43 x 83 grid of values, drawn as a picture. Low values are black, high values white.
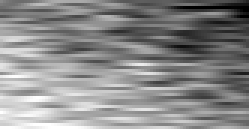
Values rise toward the bottom left. The grain runs across in streaks. The ninth with the lowest average is the top right. The ninth with the highest average is the bottom left. Neither half mirrors the other.
